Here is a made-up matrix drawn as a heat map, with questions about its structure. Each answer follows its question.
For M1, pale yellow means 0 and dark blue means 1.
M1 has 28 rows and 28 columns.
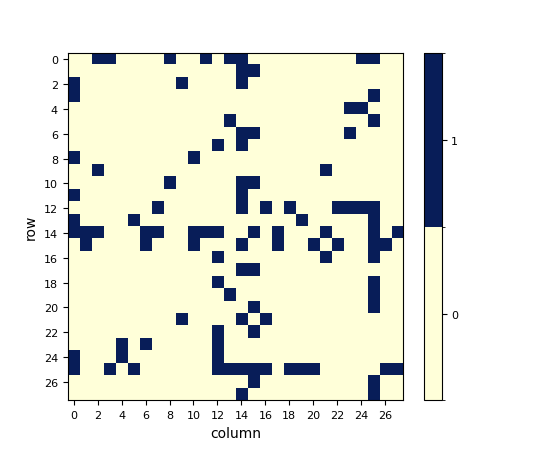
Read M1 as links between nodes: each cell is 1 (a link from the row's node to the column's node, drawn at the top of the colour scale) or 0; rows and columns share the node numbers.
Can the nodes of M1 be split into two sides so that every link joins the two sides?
no
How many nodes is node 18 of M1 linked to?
2
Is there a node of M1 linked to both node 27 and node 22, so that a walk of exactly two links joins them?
no
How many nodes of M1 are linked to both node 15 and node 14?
5
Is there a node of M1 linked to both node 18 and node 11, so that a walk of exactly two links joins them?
no
